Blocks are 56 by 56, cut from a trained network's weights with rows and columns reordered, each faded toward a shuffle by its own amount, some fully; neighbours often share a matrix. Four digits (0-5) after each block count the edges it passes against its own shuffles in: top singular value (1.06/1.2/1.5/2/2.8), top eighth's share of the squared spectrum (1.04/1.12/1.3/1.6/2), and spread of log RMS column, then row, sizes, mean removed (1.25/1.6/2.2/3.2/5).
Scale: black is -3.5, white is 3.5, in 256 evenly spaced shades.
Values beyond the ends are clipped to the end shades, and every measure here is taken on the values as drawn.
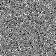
0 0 0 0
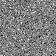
0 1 0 0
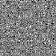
2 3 1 1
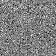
1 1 0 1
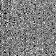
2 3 1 1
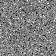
0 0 0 0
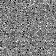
2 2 1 0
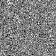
2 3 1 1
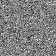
0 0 0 0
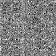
2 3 0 2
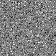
1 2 0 1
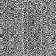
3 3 1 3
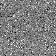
1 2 1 0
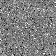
0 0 0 0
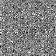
2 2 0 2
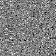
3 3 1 0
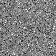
1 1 0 0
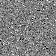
0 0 0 0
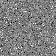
0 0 0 0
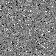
0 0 0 0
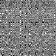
3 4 3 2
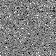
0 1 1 0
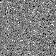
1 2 1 0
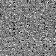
2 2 2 0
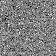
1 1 0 0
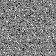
1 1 1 0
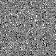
2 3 2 0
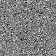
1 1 0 0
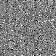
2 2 0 1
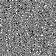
1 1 0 0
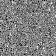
1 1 0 0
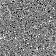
0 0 0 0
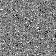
1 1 0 0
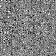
1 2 0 1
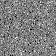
1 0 0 0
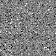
1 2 1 0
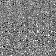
2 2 0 2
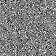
1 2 0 1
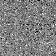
1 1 0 1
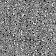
0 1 0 1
